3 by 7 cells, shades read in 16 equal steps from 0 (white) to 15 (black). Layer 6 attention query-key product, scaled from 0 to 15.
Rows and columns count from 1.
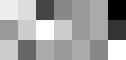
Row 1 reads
1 2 11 7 6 5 15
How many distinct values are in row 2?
5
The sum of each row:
47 35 35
